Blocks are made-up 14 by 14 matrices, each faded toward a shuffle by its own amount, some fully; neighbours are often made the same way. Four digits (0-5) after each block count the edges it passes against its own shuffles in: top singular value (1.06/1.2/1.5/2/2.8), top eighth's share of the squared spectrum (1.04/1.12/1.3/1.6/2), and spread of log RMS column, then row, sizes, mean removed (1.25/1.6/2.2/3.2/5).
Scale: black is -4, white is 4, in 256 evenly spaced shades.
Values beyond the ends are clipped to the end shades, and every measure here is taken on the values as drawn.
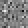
2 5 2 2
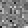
2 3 1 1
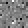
0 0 0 0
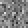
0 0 1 0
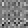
3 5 2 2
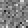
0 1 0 0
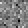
0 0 0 0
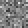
1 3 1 0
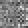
2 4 1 0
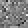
0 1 0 0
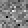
0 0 0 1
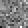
0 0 0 0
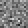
1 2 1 0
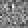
2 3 0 0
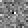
1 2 0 0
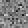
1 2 0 1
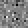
1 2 0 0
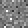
1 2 0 0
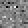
1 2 0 0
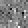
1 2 0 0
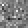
1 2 0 0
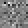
2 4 2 1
